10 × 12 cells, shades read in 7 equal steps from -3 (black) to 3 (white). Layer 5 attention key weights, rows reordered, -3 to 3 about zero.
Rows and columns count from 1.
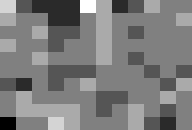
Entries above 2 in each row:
1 0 0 0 0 0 0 0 0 0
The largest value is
3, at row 1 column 6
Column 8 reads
-2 0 0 0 0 0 0 -1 0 0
